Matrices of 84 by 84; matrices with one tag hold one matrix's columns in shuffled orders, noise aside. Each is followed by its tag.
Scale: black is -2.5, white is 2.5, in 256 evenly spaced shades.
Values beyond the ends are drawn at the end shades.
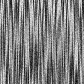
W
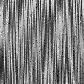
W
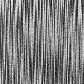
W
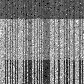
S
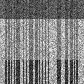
S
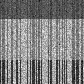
S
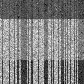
S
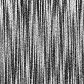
W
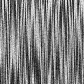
W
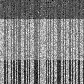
S
